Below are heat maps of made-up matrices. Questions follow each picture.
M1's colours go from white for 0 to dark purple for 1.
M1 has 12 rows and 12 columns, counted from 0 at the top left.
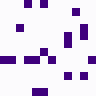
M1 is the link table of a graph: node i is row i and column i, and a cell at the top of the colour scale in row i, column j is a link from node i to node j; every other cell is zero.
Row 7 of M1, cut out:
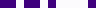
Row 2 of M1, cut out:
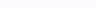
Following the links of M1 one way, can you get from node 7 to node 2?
yes
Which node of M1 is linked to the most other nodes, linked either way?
node 7
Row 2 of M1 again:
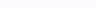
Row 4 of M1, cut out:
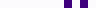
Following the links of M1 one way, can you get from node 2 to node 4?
no
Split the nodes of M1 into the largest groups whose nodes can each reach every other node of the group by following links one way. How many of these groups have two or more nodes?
0
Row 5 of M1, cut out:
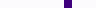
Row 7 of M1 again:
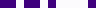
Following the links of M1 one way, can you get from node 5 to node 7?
no
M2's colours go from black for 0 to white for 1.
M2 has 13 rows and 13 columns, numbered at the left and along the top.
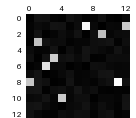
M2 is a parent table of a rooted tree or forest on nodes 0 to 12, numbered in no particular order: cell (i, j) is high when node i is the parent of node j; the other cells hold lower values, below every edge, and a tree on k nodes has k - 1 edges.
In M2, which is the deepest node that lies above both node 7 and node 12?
1
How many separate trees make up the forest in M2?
4
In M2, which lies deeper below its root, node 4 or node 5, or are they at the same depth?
node 4
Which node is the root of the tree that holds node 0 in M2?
8
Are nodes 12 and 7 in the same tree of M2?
yes
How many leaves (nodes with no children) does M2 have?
6
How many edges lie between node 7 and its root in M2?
3
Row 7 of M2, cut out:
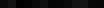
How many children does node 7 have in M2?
0
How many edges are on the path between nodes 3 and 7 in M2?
2
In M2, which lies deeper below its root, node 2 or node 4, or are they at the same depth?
the same depth
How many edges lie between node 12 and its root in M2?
3
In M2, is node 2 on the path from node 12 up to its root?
no
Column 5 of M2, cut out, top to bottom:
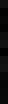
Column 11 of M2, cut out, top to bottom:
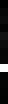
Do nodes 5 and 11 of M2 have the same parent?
no
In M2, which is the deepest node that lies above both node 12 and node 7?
1
